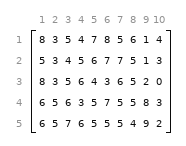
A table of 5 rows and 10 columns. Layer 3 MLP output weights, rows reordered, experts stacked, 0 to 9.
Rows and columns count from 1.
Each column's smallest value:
5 3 4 3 4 3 5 4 1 0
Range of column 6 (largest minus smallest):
5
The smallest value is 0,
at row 3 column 10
